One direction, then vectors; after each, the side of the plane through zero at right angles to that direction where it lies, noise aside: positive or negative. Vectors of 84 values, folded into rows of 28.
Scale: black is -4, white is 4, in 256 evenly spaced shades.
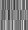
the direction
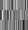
negative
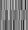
negative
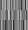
negative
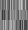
positive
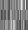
positive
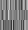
negative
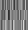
positive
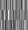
negative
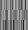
negative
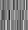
positive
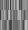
negative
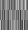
positive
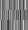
positive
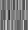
positive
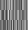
negative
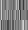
positive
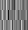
positive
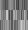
positive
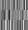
positive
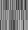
negative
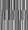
positive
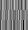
negative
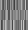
positive
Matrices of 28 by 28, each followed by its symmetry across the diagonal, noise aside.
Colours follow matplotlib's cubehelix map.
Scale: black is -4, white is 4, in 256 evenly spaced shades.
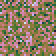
neither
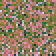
neither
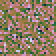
antisymmetric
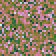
antisymmetric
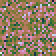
antisymmetric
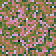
symmetric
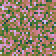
neither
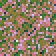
symmetric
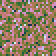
neither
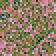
symmetric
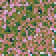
symmetric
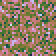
neither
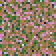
antisymmetric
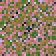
symmetric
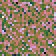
antisymmetric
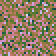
antisymmetric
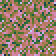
symmetric
